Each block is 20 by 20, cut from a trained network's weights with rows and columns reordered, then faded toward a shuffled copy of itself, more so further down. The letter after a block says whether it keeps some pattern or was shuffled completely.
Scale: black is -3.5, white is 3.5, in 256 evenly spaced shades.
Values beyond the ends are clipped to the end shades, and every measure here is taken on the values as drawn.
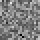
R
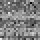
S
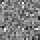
R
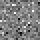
R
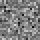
R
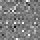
S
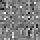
S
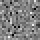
R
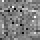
S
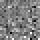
S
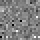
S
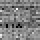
S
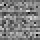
S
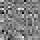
S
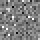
R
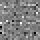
S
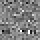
S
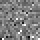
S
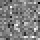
S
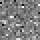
R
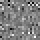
S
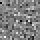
R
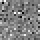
R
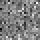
S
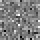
R
